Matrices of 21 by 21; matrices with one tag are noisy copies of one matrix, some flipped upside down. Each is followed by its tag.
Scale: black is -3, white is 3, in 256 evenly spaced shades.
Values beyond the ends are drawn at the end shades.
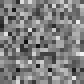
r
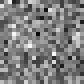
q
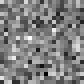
q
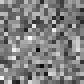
q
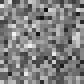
q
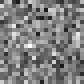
q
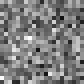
q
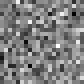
r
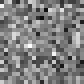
q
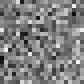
r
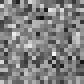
q
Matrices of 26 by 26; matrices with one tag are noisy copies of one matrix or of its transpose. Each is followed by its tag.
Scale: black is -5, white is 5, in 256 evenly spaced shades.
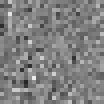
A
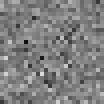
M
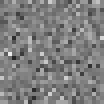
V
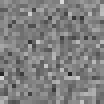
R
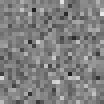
R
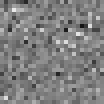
A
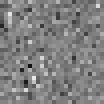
A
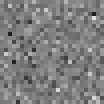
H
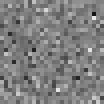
H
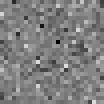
M
